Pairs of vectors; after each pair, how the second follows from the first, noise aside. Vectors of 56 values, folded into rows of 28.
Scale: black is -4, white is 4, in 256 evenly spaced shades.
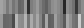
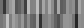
wrapped around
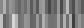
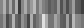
wrapped around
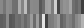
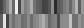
wrapped around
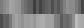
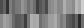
wrapped around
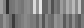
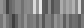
copied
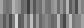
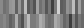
wrapped around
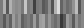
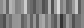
copied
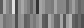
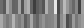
wrapped around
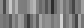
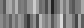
copied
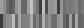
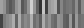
copied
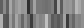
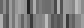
copied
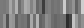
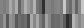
copied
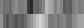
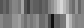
wrapped around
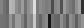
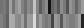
wrapped around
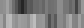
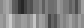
copied
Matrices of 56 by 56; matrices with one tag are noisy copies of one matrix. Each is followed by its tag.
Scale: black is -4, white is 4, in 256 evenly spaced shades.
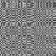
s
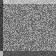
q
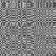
s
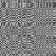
s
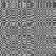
s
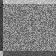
q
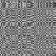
s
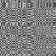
s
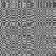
s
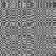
s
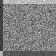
q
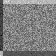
q
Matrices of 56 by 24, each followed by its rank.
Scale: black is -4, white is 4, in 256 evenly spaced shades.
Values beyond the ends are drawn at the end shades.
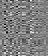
five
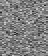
full rank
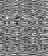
five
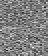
full rank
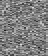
full rank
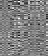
five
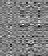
five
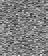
full rank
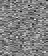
full rank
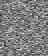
full rank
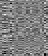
five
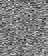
full rank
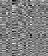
five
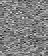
full rank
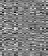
five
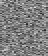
full rank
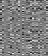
five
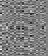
five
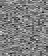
full rank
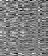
five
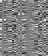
five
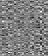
five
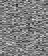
full rank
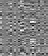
five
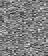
full rank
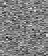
full rank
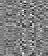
five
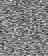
full rank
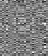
five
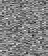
full rank
